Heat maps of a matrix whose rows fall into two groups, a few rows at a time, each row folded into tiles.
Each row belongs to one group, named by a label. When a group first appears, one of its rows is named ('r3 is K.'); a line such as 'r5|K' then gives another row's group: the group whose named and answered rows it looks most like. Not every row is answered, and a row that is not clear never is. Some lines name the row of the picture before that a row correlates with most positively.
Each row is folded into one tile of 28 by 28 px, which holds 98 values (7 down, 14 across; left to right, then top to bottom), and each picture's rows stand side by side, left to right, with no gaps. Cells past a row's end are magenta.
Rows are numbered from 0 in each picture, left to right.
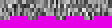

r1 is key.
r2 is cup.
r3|cup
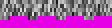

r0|key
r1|key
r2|cup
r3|key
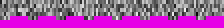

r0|cup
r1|key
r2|key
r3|cup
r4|cup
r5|cup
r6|key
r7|key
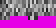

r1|key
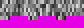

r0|key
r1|cup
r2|key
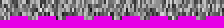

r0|cup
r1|cup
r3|cup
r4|key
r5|key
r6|cup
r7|key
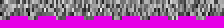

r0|key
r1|key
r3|key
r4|key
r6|cup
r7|key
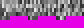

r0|key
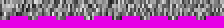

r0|key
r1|cup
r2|key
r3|cup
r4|key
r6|cup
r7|key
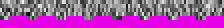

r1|key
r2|cup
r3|key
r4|key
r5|cup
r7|key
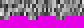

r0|cup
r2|key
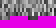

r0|key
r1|key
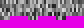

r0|cup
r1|cup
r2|key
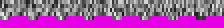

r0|cup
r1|cup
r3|key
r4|cup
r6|cup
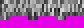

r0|key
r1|key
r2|key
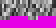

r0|key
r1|cup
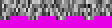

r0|key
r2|cup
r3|cup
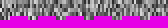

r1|cup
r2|cup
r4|cup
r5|cup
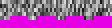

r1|key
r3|key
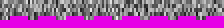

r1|key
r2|cup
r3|key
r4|cup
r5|cup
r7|key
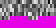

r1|cup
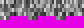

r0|cup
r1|key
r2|key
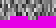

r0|cup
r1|key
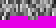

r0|key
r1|cup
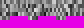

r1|key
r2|cup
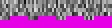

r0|key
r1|key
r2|cup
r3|cup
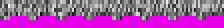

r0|cup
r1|key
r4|key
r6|key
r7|key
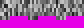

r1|key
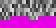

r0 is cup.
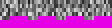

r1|cup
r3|cup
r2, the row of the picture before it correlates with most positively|1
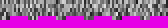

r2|key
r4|key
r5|cup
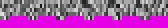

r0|cup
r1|cup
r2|cup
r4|cup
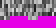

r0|cup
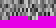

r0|key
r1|cup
